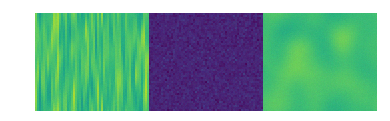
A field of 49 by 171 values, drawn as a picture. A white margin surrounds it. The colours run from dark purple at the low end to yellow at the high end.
The table splits into one row of 3 panels. Panel 1,1: high, streaked downward. Panel 1,2: very low, fine-grained, faint in contrast. Panel 1,3: high, smooth, faint in contrast.
